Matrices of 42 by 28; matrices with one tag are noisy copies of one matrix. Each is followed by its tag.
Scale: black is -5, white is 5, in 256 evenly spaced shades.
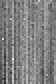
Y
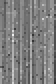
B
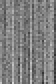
B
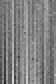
Y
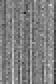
B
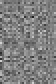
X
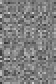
X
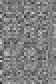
X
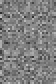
X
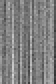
B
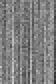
B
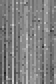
Y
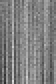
Y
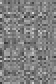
X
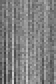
Y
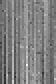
Y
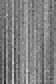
Y
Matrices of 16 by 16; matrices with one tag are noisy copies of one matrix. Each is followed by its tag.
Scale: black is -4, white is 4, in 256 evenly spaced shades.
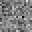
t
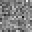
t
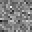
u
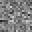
u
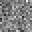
t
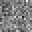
t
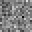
t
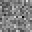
t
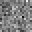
t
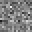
u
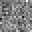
t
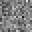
t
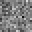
t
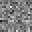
u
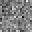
t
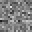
u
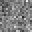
t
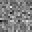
u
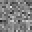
u
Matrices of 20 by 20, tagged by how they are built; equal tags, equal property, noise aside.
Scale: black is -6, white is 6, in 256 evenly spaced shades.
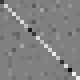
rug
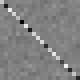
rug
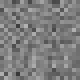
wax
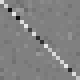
rug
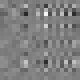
wax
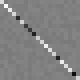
rug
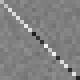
rug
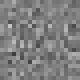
wax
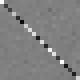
rug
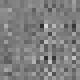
wax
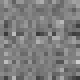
wax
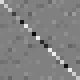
rug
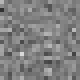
wax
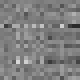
wax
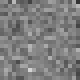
wax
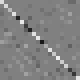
rug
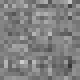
wax
